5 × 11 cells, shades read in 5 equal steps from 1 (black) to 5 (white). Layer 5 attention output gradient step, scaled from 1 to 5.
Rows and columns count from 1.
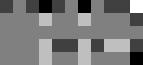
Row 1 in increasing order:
1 1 2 2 2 2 2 3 3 3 5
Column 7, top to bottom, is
1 4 3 4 4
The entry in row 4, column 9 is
4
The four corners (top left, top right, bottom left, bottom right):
2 5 3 1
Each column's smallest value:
2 3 2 1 2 2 1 2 2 2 1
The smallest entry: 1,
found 3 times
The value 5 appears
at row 1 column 11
